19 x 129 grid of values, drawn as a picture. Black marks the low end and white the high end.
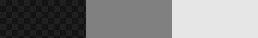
The table splits into one row of 3 panels. Panel 1,1: very low, checkered, faint in contrast. Panel 1,2: middling, flat. Panel 1,3: very high, flat.
